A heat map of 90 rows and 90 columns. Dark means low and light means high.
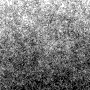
Slope: up to the top. Odd rows or columns: none. Ninth with the highest average: top left. Stripes: none.
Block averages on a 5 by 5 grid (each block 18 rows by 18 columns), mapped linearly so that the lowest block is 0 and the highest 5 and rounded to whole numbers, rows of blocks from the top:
55555 / 44433 / 32332 / 21211 / 10000
